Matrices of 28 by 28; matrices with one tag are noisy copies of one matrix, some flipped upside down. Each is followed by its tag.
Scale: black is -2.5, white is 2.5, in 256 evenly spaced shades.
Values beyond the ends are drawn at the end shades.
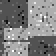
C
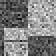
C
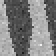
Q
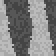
Q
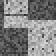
C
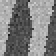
Q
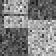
C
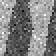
Q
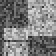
C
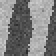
Q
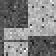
C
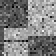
C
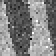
Q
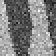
Q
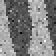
Q
